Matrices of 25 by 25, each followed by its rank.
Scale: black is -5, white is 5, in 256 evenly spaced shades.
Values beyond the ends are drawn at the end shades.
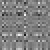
two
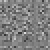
five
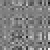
two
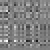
two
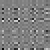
two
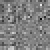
five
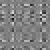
two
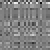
two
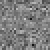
five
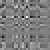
two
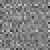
five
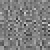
five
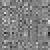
five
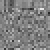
five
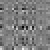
two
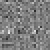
five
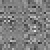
five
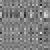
two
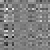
two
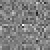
five
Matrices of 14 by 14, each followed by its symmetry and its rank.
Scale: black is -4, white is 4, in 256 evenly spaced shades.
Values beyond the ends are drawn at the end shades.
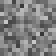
antisymmetric, full rank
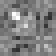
symmetric, rank two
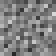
antisymmetric, full rank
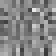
neither, rank three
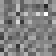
neither, rank three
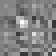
symmetric, rank two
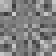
symmetric, rank two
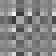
symmetric, rank one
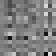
neither, rank two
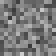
neither, full rank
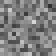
neither, full rank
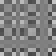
symmetric, rank one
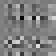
neither, rank two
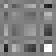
symmetric, rank one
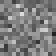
neither, full rank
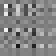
neither, rank two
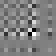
symmetric, rank one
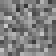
antisymmetric, full rank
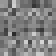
neither, rank three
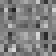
neither, rank two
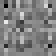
neither, rank three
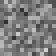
neither, full rank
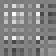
symmetric, rank one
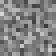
neither, full rank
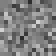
antisymmetric, full rank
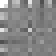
symmetric, rank two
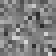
antisymmetric, full rank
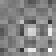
symmetric, rank two
